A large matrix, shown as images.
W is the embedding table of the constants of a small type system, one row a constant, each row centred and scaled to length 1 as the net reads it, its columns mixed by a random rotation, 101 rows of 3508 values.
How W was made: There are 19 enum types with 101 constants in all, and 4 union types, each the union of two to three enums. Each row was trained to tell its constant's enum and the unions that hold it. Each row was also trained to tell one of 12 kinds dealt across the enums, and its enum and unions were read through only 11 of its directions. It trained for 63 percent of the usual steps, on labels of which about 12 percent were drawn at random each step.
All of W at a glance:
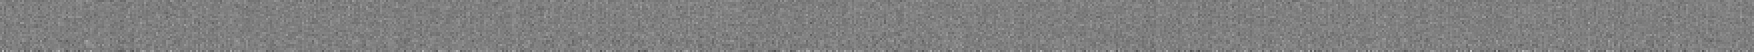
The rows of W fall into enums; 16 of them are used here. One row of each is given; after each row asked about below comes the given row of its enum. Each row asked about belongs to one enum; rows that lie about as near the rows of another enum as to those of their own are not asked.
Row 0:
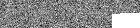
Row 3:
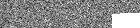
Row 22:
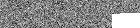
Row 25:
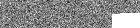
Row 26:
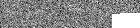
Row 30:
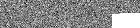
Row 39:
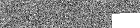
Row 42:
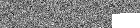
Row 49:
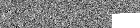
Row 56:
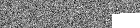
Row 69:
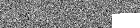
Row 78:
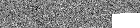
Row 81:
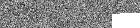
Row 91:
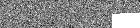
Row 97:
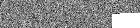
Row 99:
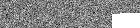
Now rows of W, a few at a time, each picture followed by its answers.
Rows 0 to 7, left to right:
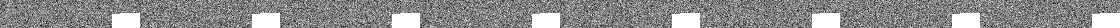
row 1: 56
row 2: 56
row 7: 30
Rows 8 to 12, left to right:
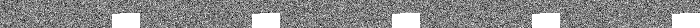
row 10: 78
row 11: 42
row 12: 99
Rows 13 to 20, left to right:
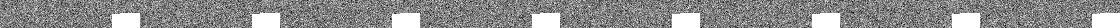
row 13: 69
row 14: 56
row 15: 78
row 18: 91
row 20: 78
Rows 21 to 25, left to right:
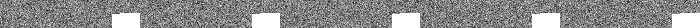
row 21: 3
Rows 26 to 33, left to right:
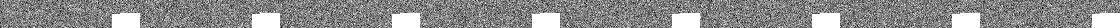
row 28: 3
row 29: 99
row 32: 56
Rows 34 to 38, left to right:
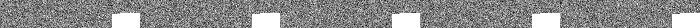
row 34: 78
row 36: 49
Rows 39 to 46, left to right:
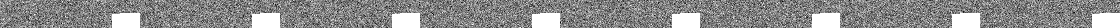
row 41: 49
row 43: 26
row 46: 99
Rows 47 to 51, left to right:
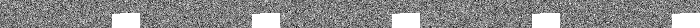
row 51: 25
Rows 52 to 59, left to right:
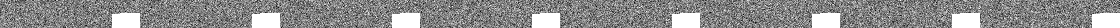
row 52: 49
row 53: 56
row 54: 97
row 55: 26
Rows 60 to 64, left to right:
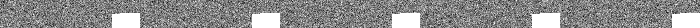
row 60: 30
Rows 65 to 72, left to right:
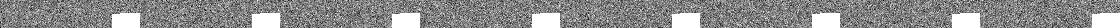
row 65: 26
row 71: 42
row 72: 49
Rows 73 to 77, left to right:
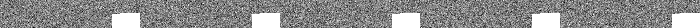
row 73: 97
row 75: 99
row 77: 30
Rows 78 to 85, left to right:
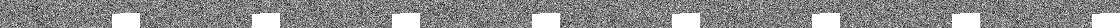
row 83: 97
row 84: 3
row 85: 97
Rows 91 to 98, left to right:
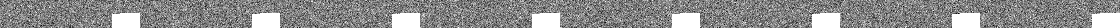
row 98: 49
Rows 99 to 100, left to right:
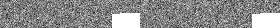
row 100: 91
